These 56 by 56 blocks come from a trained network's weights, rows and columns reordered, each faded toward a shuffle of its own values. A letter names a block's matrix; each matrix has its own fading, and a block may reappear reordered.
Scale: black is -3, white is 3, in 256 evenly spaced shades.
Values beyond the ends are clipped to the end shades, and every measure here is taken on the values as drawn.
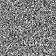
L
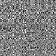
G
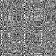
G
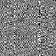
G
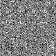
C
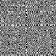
G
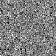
C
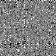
C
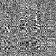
G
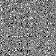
C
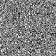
L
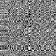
G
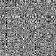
G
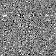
C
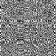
G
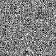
L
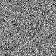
L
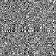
G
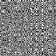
G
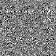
C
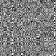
G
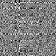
G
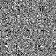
C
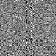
G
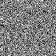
L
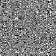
C
